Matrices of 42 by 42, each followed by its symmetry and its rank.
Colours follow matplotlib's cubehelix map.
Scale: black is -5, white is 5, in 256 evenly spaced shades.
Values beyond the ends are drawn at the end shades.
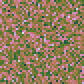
neither, full rank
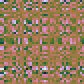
neither, rank three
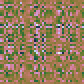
neither, rank three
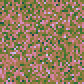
neither, full rank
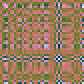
symmetric, rank two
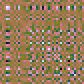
symmetric, rank three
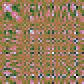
symmetric, rank three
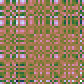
symmetric, rank two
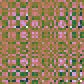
symmetric, rank three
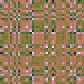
symmetric, rank two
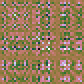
symmetric, rank three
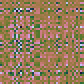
neither, rank three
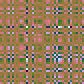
symmetric, rank two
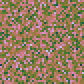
neither, full rank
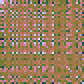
symmetric, rank three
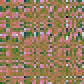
neither, rank three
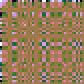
symmetric, rank two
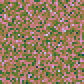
neither, full rank
